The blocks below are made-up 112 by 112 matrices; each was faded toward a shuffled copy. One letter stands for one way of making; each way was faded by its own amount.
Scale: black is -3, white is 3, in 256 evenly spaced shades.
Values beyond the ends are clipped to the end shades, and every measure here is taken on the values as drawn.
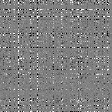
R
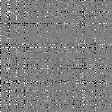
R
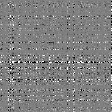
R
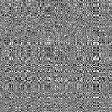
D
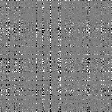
R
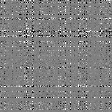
R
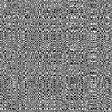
D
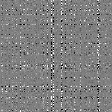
R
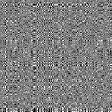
D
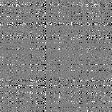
R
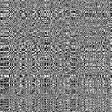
D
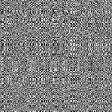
D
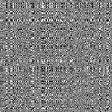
D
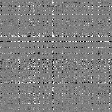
R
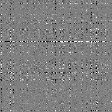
R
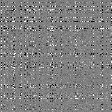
R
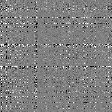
R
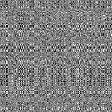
D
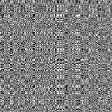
D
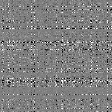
R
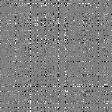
R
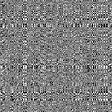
D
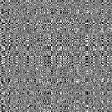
D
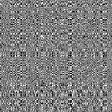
D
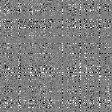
R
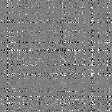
R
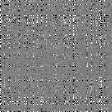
R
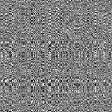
D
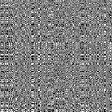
D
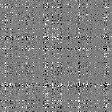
R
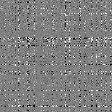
R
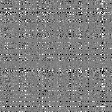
R
